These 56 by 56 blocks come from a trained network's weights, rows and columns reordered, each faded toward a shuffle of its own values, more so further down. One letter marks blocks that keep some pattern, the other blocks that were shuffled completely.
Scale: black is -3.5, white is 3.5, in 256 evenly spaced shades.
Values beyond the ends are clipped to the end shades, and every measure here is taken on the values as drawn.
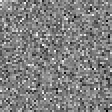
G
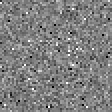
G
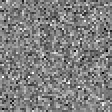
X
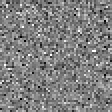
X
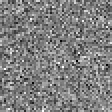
X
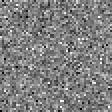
G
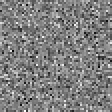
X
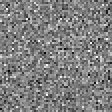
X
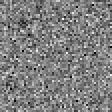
G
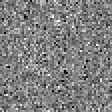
X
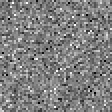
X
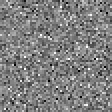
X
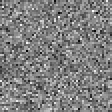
G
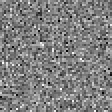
G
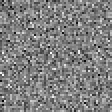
G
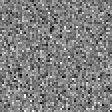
G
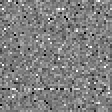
X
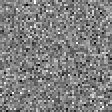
G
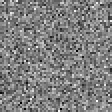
G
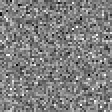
G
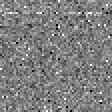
X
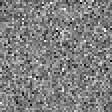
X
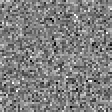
G
